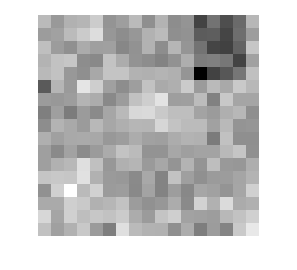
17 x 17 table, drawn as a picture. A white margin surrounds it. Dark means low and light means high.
Neither half mirrors the other. The top right is the ninth with the lowest average. An odd patch, lower than its surroundings, sits in the top right. The top right is the roughest part.
